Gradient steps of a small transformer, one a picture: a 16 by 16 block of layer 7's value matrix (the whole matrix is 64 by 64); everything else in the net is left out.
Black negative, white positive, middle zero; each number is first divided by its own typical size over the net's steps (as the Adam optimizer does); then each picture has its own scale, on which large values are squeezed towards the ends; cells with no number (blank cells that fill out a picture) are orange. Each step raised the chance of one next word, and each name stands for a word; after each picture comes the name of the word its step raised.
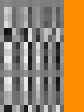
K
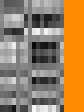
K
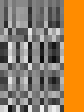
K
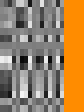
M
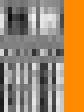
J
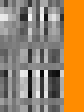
J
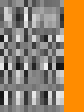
M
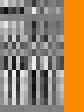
M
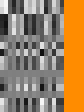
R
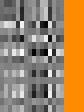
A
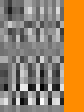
R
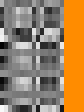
K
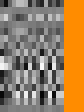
M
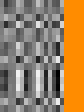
R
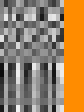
J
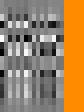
A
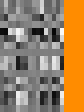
M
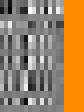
R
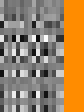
A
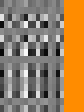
A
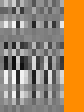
M
